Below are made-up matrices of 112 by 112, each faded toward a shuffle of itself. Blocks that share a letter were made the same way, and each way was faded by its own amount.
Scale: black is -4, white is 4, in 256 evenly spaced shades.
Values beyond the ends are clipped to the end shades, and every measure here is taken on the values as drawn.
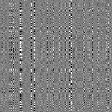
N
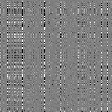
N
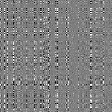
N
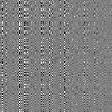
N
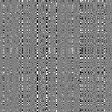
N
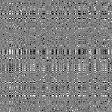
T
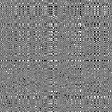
T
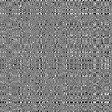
T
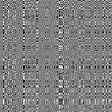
N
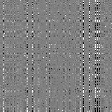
N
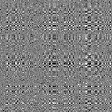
T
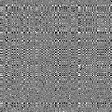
T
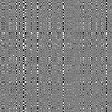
N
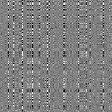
N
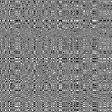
T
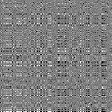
T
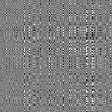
N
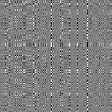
N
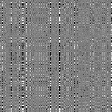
N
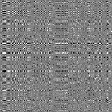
T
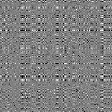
T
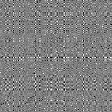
T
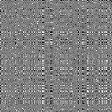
T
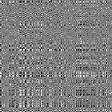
T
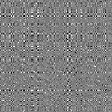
T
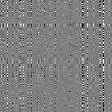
N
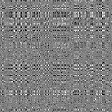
T
